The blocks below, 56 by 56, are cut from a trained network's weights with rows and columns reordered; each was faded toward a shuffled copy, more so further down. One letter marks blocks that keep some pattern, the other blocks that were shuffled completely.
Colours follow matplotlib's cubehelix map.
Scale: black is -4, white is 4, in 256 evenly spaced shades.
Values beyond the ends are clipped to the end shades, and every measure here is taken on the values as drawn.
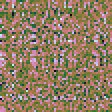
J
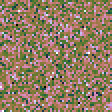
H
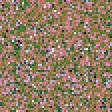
H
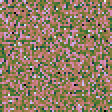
H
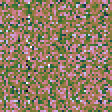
J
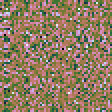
J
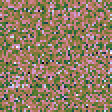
J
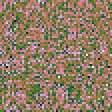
J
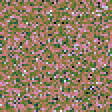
H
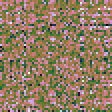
J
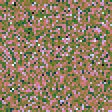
H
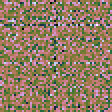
J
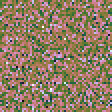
J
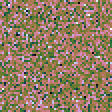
H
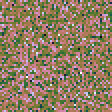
H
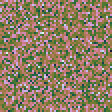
H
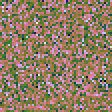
J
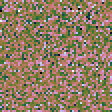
J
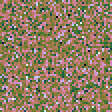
H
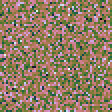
H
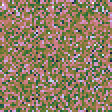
J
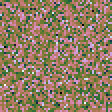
H
